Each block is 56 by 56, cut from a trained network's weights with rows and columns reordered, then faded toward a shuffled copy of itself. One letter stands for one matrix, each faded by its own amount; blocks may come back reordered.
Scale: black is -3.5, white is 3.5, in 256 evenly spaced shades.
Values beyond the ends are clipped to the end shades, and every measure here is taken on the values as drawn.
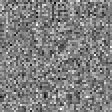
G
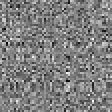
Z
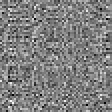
Z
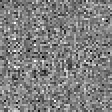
G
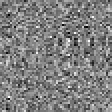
Z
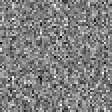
G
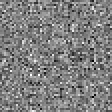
G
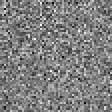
G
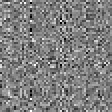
Z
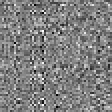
Z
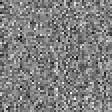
G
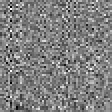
Z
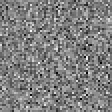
G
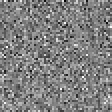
G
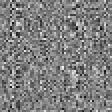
Z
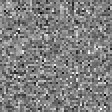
G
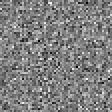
G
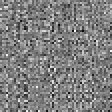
Z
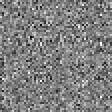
G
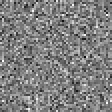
G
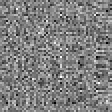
Z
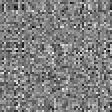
Z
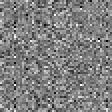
Z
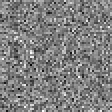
G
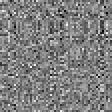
Z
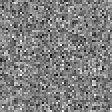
G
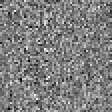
G
